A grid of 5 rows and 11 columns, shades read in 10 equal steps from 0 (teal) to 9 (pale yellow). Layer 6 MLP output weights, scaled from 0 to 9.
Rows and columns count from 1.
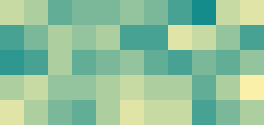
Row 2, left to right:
2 4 6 5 6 2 2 8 7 5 2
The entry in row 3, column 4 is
3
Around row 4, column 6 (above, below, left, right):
5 8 6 6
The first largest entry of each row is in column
11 8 3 11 1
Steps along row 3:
up up down up up down down up down up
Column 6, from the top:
5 2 5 7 8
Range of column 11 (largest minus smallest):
7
